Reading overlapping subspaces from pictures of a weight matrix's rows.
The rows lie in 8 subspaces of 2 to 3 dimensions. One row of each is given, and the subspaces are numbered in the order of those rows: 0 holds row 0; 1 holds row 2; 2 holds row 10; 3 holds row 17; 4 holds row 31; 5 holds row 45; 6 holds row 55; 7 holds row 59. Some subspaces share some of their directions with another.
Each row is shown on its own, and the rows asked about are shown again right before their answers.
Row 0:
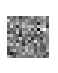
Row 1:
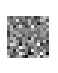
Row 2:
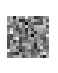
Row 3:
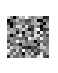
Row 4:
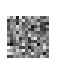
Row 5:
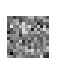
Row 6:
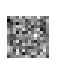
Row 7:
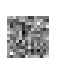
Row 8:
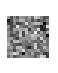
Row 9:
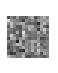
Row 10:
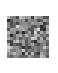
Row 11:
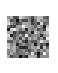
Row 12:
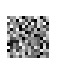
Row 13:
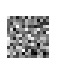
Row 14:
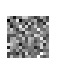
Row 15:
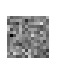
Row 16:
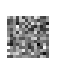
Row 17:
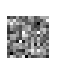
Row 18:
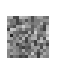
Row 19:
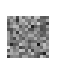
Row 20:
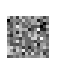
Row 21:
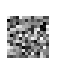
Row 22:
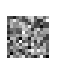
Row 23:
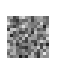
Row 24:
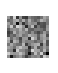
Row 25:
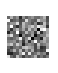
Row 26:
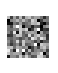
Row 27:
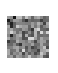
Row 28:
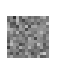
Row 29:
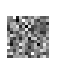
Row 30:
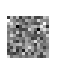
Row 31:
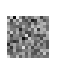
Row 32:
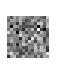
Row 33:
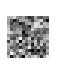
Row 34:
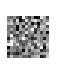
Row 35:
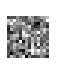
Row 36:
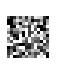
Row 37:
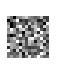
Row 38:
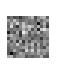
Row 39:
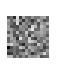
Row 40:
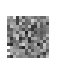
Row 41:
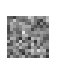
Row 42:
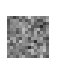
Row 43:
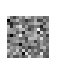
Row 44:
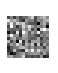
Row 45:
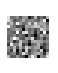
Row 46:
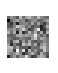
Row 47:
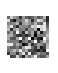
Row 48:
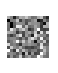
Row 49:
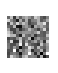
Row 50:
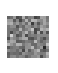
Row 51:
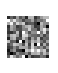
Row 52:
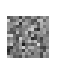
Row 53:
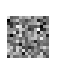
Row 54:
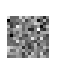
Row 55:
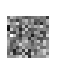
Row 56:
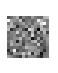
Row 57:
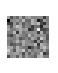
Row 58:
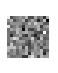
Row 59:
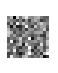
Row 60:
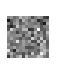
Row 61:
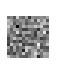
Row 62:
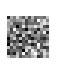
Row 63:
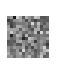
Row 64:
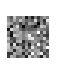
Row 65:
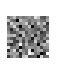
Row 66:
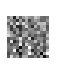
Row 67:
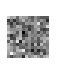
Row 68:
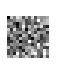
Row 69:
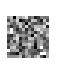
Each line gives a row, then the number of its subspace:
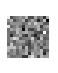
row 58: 5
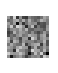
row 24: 7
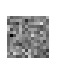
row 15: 6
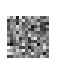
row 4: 1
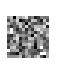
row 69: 1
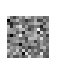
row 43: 6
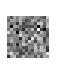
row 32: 0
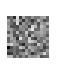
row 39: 1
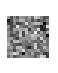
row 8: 1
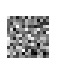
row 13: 5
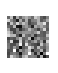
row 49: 7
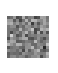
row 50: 4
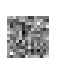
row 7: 0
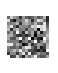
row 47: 0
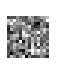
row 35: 3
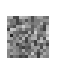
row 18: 2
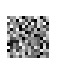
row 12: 4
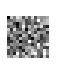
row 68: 5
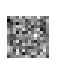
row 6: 5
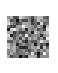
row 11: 2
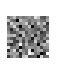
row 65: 7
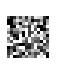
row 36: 1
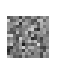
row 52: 1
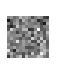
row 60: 6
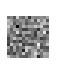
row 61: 5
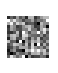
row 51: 3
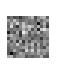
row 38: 0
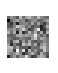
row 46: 5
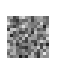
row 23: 2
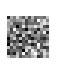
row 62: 5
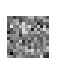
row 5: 0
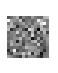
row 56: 6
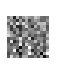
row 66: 7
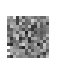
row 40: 1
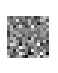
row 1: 7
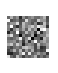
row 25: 0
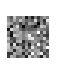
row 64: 3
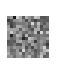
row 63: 4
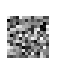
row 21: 2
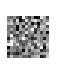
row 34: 4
